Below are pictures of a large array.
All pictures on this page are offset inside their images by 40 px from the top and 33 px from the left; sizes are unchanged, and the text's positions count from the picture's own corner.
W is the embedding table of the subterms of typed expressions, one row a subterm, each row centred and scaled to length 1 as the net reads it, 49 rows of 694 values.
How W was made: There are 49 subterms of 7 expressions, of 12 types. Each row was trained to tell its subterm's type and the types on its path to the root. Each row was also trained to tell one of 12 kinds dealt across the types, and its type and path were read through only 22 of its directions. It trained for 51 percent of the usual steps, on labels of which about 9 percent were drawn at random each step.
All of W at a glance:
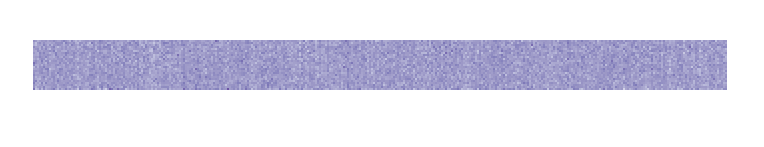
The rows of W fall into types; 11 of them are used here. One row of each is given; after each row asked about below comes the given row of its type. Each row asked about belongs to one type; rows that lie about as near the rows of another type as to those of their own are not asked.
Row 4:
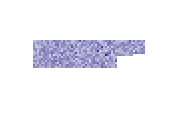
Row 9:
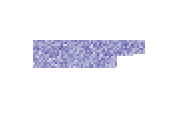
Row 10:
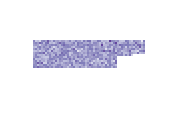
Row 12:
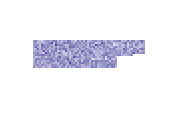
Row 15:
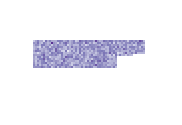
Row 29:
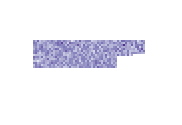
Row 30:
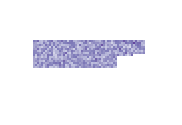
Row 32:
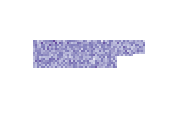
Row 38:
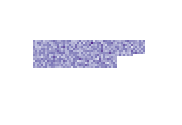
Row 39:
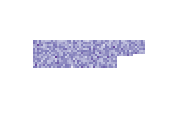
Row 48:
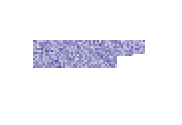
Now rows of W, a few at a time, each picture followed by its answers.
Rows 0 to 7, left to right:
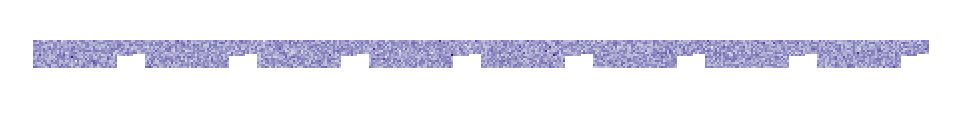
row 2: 32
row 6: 15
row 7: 39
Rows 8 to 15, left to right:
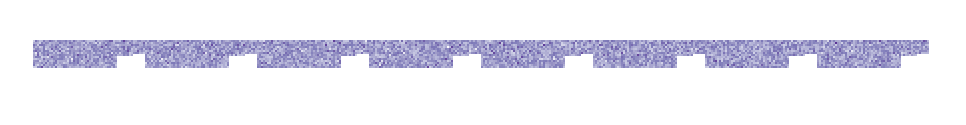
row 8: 32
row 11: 30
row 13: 12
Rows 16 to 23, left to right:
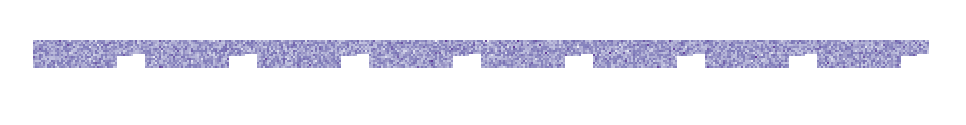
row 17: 30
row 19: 32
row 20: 30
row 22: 15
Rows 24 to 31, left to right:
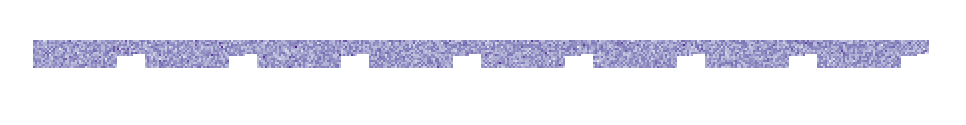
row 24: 12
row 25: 48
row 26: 48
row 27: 4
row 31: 10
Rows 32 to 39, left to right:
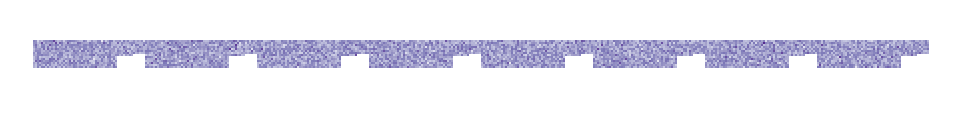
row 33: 15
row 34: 29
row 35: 9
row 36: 39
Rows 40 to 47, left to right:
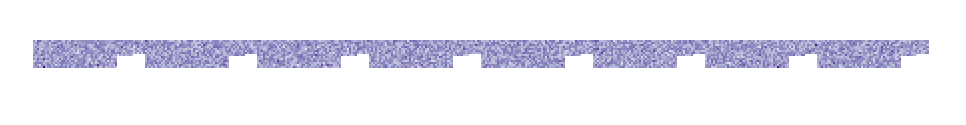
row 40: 30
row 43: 32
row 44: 48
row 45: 29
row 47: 48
